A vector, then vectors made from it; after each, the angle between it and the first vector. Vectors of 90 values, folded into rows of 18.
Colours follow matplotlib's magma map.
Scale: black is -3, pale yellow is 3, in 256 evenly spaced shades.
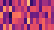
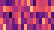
partly aligned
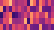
nearly opposite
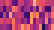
partly opposed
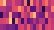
partly opposed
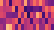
orthogonal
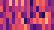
orthogonal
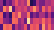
nearly parallel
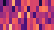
partly aligned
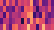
orthogonal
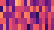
partly aligned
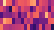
partly opposed
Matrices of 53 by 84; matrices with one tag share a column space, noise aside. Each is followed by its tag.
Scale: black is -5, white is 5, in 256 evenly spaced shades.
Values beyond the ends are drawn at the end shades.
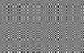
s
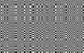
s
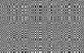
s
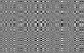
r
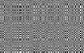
s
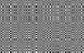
s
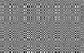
s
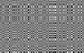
s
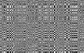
s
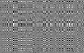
r
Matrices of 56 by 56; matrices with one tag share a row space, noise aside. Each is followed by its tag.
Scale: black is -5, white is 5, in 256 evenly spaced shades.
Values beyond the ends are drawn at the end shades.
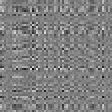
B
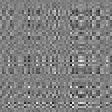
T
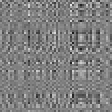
T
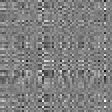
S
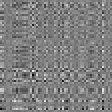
B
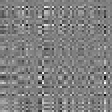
S
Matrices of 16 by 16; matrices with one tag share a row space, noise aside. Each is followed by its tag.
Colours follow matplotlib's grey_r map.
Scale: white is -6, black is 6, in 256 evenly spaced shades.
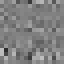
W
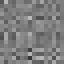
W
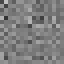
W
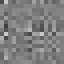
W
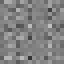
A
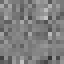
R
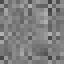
R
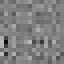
W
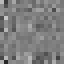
W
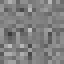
A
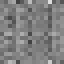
A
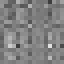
A
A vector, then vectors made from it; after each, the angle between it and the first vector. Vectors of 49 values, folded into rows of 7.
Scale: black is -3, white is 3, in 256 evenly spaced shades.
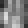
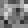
orthogonal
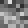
partly aligned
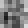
nearly opposite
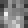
nearly parallel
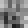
nearly opposite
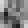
nearly opposite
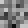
partly opposed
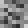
partly opposed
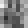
nearly opposite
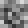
partly opposed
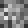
partly aligned
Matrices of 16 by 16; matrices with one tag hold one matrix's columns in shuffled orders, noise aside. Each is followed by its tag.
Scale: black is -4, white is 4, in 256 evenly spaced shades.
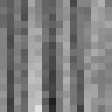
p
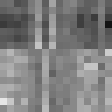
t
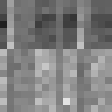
t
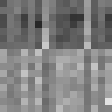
t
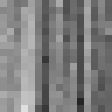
p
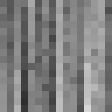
p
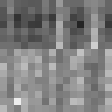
t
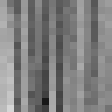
p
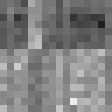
t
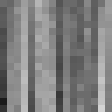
p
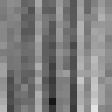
p
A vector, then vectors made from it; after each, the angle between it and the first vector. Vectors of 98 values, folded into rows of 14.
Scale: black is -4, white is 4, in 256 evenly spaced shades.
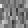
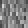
partly opposed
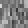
nearly parallel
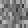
partly aligned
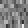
partly aligned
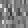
partly aligned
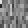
partly opposed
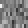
nearly parallel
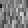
nearly opposite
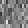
orthogonal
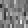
partly opposed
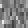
nearly parallel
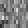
partly opposed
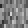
nearly opposite
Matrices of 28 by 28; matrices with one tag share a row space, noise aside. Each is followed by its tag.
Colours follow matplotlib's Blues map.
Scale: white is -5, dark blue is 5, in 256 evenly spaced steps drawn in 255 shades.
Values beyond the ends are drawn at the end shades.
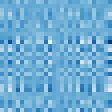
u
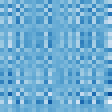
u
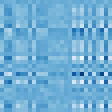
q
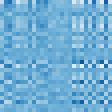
q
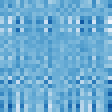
u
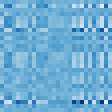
q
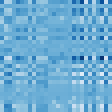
q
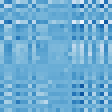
q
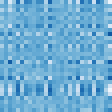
u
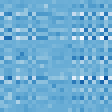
q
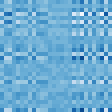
q
